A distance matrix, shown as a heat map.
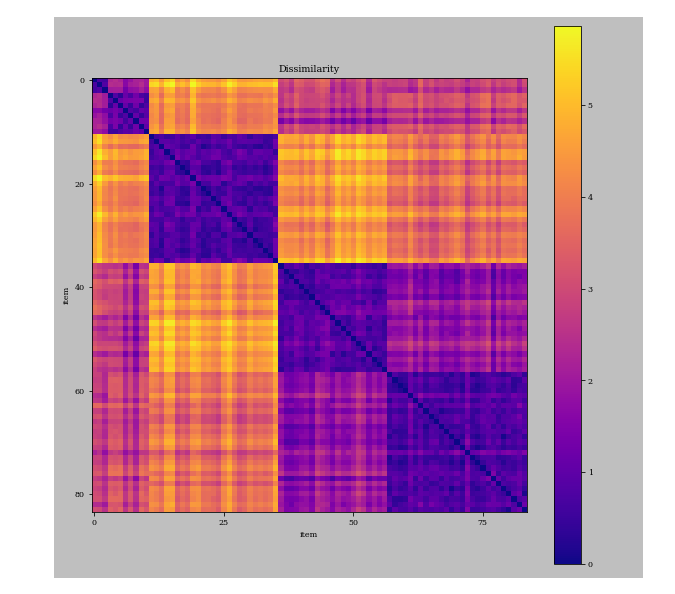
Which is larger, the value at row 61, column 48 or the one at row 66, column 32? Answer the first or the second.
the second
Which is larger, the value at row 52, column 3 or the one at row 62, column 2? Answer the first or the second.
the first
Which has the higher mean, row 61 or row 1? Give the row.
1
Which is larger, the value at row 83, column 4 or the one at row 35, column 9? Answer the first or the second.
the second
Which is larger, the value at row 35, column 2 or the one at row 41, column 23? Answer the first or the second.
the first
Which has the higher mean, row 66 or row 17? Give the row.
17
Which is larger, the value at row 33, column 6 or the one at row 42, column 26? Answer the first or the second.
the second
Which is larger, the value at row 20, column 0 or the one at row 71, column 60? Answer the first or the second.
the first
